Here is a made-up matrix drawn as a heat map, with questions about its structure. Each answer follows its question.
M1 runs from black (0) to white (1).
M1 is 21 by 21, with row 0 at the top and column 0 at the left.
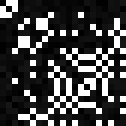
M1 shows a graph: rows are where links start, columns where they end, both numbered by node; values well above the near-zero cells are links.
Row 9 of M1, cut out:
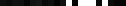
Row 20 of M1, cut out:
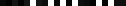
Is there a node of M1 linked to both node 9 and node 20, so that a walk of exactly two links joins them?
no
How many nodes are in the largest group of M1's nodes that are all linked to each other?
7
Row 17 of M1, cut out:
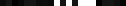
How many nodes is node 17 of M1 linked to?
5
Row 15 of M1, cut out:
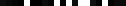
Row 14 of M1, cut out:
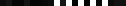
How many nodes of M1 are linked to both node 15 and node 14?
4
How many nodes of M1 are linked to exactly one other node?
0
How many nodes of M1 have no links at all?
0
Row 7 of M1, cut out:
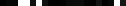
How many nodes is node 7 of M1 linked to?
4
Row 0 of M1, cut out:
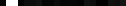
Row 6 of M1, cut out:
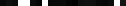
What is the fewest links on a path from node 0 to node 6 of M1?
5
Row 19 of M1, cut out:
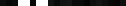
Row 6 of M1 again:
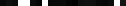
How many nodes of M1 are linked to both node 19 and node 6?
3
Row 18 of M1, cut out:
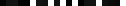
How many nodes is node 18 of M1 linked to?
6
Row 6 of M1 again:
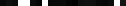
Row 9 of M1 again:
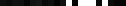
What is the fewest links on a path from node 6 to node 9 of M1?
3
